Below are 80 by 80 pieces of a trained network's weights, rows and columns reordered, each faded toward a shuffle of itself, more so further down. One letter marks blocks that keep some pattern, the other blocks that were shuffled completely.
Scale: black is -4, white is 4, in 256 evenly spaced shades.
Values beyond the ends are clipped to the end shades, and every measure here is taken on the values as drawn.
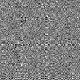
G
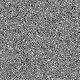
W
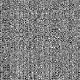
G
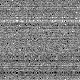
G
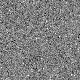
W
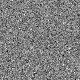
W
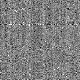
G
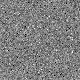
W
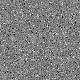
W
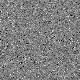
W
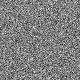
W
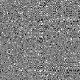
G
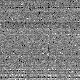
G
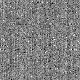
G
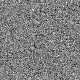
W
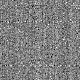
G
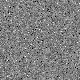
W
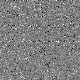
G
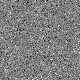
W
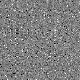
G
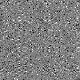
G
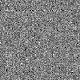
G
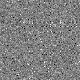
G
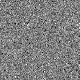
G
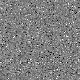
G
